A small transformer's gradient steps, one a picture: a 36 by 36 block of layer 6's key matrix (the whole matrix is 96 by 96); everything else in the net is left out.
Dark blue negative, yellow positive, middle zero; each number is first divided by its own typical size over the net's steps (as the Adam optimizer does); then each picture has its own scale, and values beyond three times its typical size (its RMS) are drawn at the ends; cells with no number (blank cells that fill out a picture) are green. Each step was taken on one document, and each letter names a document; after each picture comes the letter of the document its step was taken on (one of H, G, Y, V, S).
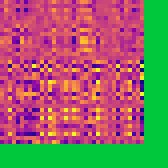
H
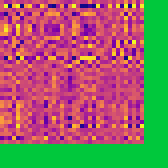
H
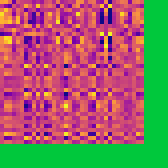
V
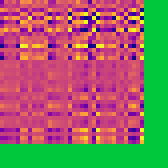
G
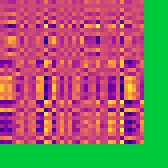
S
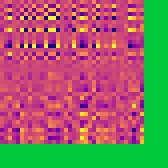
G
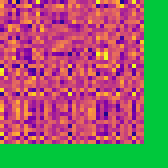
V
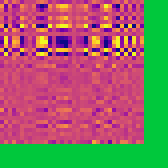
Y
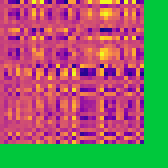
V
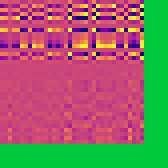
G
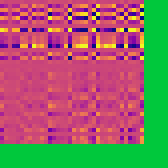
G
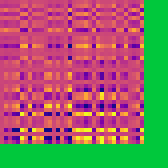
G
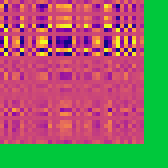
Y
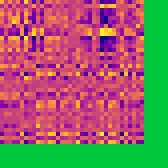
V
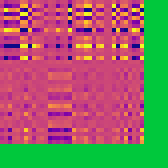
G
